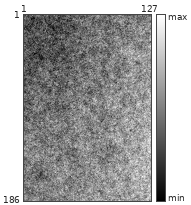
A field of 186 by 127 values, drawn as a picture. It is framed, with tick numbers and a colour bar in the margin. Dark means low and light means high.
Neither half mirrors the other. There are no regular stripes. The ninth with the lowest average is the top left. The bottom right is the ninth with the highest average. The histogram is bell-shaped. The field climbs toward the bottom right.
